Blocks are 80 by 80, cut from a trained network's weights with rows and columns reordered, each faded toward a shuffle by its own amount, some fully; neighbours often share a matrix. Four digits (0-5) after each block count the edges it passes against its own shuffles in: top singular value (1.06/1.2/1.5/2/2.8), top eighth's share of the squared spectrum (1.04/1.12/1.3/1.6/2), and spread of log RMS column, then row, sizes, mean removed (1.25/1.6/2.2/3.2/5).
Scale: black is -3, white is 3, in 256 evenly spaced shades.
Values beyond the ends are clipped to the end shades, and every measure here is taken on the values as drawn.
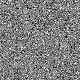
1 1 0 0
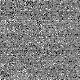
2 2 1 1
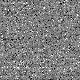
1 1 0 0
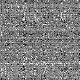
3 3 3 2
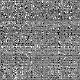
3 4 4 2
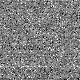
2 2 1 0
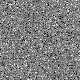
0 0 0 0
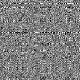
4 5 2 3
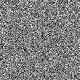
2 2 0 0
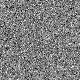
0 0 0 0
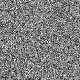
3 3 0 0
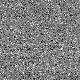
1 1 0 0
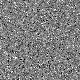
0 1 0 0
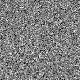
3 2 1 0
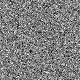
1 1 0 0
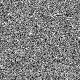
0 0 0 0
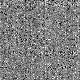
2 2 0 1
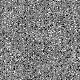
1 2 0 1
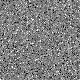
0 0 0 0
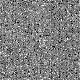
2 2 0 1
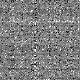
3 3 3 1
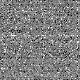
2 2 2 1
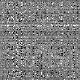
3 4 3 2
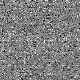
1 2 1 0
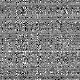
3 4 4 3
